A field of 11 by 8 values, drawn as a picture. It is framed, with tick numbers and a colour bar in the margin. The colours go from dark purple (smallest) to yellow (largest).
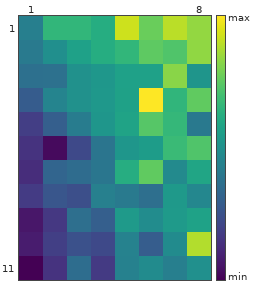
Overall the values sit about 50% of the way up the scale. Values rise toward the top right. The halves do not mirror each other. The top right is the ninth with the highest average. The bottom left is the ninth with the lowest average. No regular stripes run through it.
